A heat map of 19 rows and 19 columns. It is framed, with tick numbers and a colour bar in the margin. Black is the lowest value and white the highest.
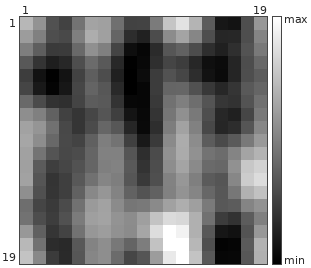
The ninth with the highest average is the bottom middle. Stripes running up and down repeat 3 times from left to right. Overall the values sit about 40% of the way up the scale.
